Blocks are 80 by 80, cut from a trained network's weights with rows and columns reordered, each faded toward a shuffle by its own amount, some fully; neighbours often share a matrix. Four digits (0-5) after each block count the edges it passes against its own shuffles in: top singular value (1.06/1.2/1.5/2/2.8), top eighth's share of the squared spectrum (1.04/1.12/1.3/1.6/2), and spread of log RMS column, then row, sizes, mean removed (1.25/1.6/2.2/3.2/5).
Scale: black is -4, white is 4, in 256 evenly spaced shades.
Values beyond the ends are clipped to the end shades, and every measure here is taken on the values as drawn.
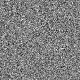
2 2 0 0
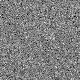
0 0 0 0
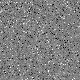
0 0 0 0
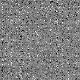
2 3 3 0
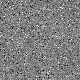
0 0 0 0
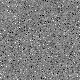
0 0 0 0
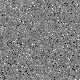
0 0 0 0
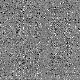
2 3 2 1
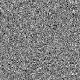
2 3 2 1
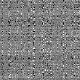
3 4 4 1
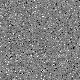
0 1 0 0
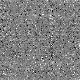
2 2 2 0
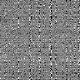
3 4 4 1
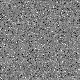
1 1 0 0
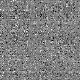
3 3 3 0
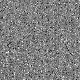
1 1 0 0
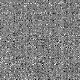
2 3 0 3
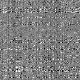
3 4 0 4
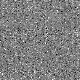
1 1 0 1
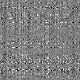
3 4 1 4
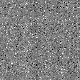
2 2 0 2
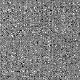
2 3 0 2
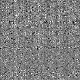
2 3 0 3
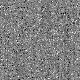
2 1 0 1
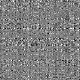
3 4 0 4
